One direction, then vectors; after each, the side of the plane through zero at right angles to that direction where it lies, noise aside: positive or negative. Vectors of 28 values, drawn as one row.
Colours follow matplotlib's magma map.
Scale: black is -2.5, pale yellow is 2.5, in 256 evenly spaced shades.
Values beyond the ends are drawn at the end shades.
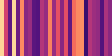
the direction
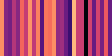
positive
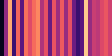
negative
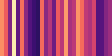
positive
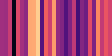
negative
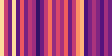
positive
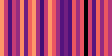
positive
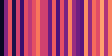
negative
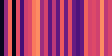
negative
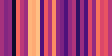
negative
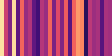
positive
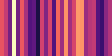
positive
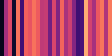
negative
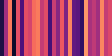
negative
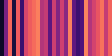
negative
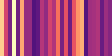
positive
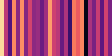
positive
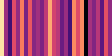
positive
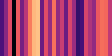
negative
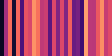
negative
